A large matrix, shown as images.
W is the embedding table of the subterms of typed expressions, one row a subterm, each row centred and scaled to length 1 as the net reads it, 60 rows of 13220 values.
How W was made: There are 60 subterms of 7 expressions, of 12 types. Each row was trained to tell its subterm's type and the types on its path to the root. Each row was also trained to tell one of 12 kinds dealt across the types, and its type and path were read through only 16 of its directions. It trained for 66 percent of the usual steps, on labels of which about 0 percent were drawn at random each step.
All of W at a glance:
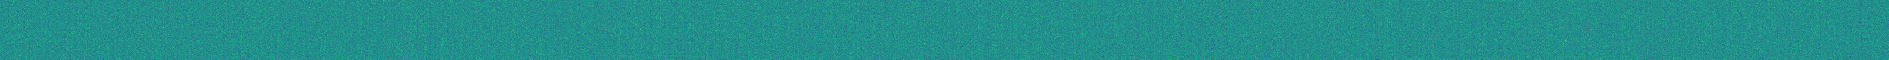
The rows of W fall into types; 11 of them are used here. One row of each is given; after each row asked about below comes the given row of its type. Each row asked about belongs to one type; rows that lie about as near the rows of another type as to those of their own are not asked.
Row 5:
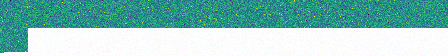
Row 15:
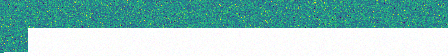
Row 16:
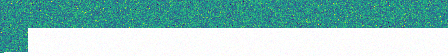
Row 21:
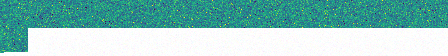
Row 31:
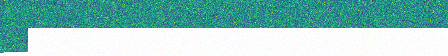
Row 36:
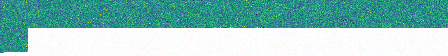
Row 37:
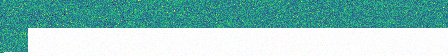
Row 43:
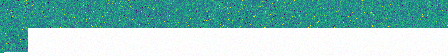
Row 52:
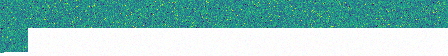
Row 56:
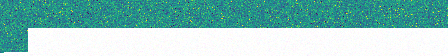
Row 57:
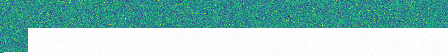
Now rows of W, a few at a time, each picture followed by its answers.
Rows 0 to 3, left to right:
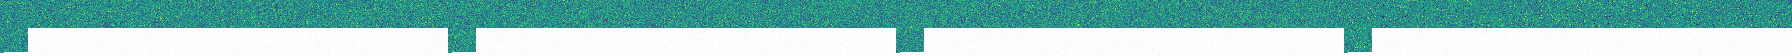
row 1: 37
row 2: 5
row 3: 5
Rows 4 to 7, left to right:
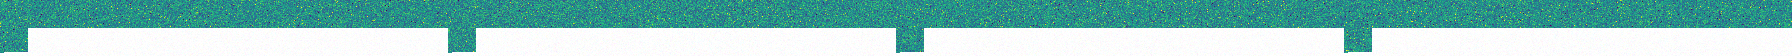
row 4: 16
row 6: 31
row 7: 36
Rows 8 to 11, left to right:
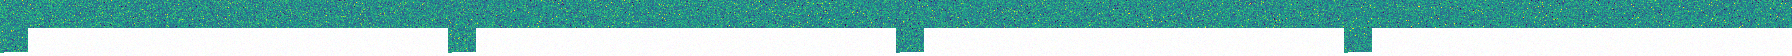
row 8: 43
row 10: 56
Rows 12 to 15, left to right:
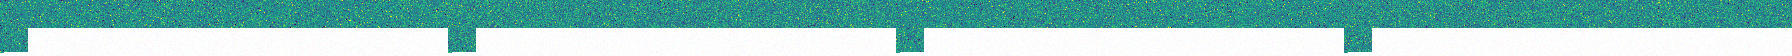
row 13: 43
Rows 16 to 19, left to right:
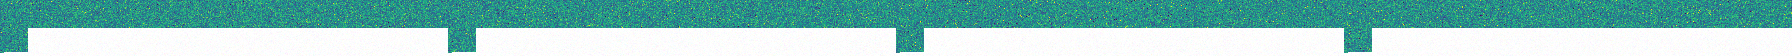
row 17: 31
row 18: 15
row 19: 5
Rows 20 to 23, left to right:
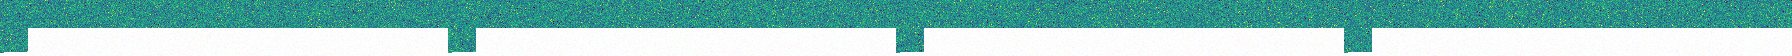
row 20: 36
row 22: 57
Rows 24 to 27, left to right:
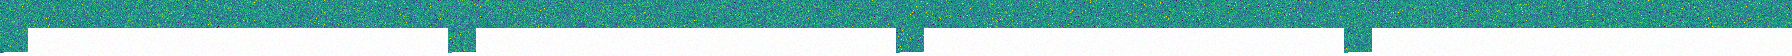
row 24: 52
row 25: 15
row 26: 21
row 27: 57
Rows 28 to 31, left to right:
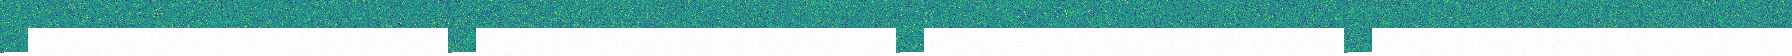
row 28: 36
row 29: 37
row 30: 5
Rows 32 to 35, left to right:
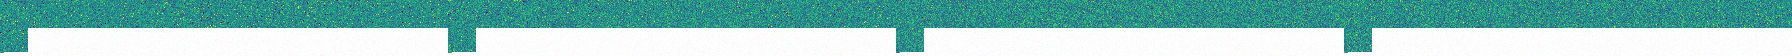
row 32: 31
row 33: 16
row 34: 52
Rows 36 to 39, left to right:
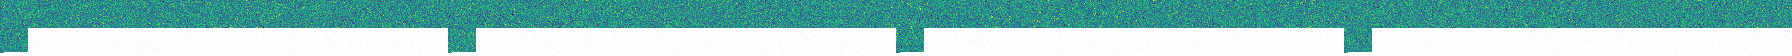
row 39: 57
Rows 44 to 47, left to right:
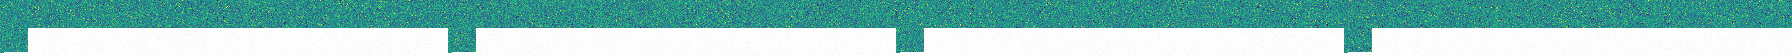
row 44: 52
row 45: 5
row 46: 57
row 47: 31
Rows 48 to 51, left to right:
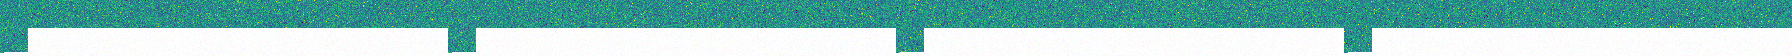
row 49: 52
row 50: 21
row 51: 37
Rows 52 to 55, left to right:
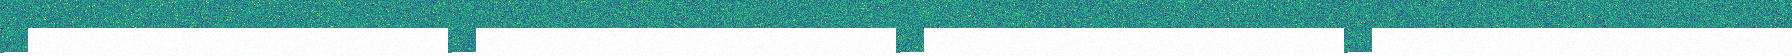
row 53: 21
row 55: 31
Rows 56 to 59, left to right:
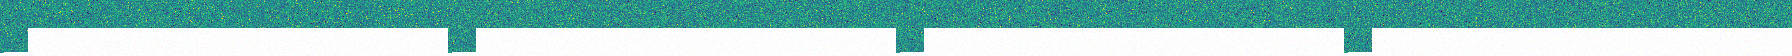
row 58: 16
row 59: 52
